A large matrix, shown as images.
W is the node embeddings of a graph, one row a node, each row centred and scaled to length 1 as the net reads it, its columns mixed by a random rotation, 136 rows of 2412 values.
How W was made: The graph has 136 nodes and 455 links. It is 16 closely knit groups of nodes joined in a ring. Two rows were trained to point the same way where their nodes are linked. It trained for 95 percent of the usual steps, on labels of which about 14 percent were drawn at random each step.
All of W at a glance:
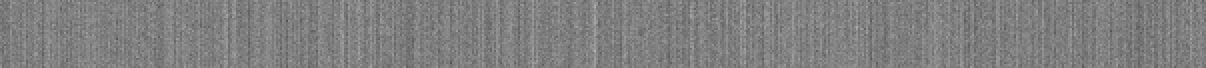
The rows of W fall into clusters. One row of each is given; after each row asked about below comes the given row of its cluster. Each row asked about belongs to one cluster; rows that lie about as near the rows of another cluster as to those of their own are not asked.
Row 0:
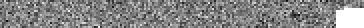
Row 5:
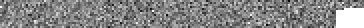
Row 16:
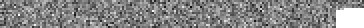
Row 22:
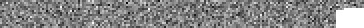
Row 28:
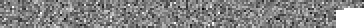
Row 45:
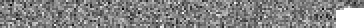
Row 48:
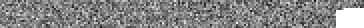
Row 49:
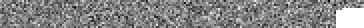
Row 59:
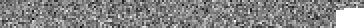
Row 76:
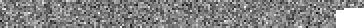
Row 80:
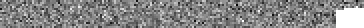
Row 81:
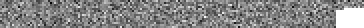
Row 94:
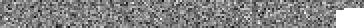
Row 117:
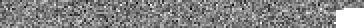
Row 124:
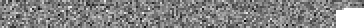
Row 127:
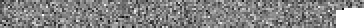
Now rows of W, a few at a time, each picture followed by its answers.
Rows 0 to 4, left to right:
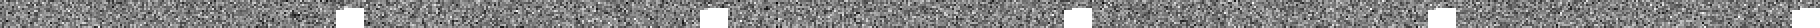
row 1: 16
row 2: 124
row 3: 49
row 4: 81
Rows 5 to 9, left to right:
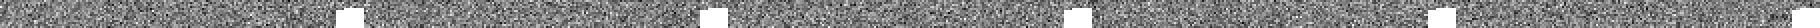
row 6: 81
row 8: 127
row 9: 45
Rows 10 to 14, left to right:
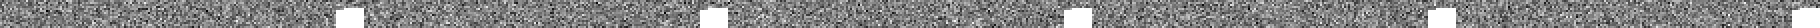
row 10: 22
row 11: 0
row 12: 16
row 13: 59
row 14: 48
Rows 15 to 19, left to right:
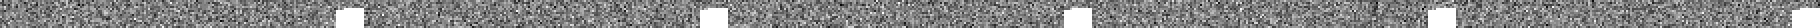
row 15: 28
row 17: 48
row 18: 22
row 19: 124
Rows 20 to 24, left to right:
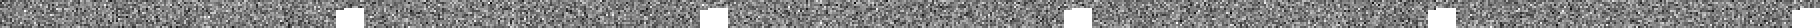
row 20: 127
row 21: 22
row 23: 81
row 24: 81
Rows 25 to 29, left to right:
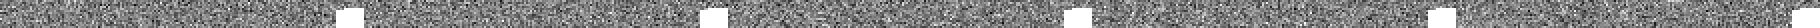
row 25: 80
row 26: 124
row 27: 94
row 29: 117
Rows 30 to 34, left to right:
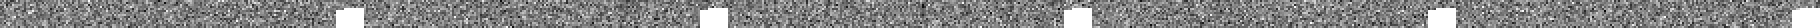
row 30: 117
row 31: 124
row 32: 22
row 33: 127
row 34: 59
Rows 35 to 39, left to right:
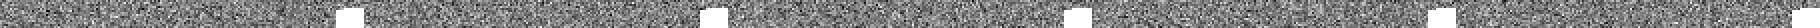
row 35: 22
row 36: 48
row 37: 117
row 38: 94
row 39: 127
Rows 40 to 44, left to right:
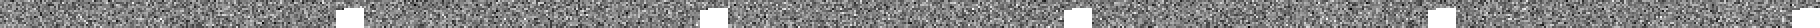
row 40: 94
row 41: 94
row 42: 5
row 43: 76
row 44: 127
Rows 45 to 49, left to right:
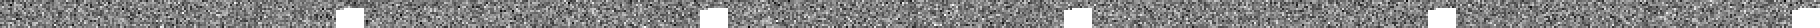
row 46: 59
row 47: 94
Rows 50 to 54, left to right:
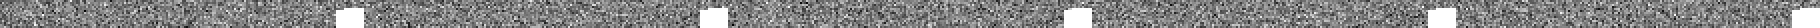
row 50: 127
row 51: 81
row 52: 16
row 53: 81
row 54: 22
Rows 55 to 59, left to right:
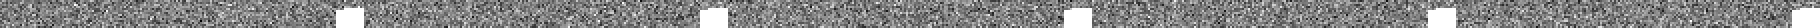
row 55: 81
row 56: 59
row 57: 16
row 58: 49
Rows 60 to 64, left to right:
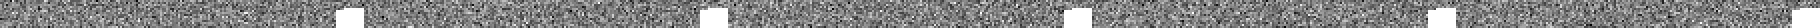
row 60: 124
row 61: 22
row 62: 5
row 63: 94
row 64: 16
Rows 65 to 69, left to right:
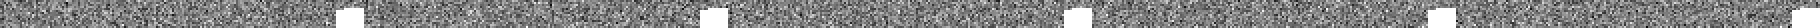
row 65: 22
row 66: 28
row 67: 49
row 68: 49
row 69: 0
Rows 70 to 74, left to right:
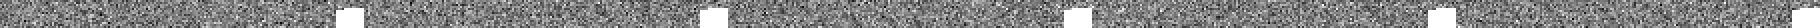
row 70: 127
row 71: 22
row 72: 49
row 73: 5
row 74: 48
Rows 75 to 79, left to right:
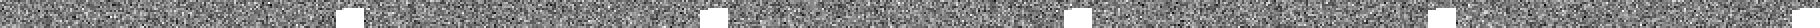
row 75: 48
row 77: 59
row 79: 117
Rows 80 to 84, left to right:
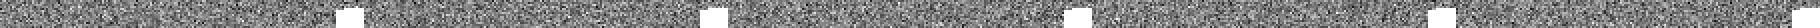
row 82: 28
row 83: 124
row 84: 0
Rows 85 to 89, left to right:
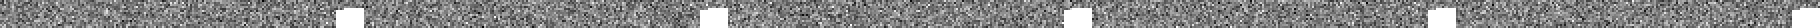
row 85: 28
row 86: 59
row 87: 117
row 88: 117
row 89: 5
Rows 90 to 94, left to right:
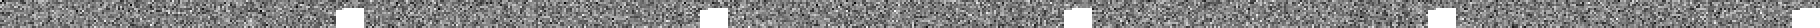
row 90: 16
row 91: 0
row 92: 117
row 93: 0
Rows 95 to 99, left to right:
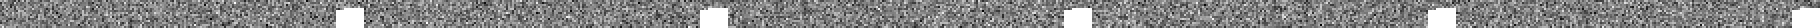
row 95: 48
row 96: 0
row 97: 127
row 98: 94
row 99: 45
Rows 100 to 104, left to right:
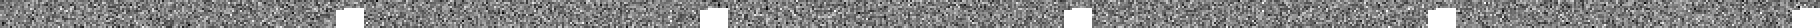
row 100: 59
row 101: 45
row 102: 124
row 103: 49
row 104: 80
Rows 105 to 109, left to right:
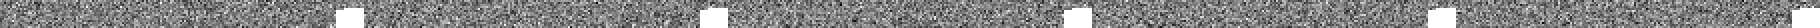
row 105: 49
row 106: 0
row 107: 94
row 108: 94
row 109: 80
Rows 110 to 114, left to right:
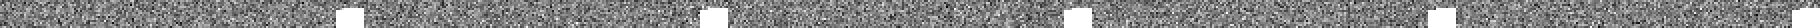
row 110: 16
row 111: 28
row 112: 59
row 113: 81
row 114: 5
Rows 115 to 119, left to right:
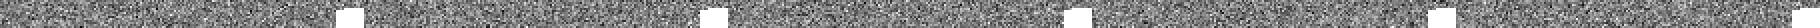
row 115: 59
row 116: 28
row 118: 76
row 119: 94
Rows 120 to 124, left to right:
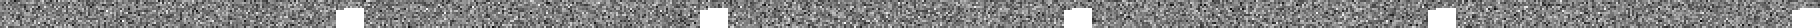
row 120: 124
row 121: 81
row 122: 28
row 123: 5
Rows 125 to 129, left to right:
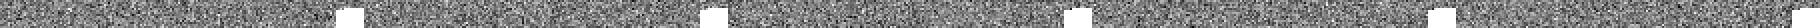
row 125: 45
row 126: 49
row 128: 48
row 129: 5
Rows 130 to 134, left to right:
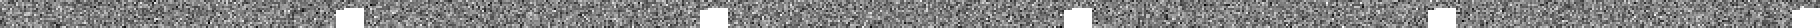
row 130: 76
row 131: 117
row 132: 5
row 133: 48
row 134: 0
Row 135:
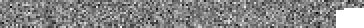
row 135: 76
